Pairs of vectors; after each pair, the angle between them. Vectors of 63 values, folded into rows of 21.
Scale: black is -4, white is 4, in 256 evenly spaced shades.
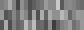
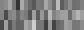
nearly parallel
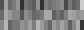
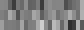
partly aligned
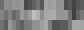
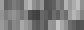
nearly opposite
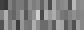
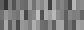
nearly parallel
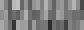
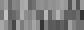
partly aligned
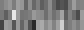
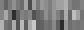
nearly opposite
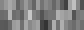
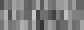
orthogonal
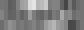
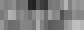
nearly opposite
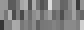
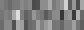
orthogonal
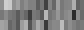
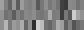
orthogonal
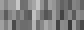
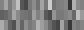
partly aligned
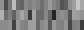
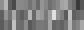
nearly opposite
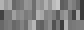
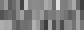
partly aligned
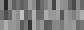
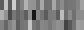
partly opposed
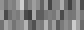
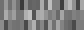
nearly opposite
